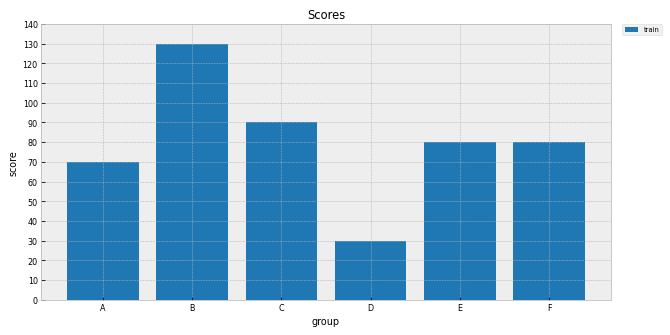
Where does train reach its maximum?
B
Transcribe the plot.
Title: Scores
x-axis: group, ticks A B C D E F
y-axis: score, ticks 0 10 20 30 40 50 60 70 80 90 100 110 120 130 140
Legend: train
Values:
train: 70 130 90 30 80 80
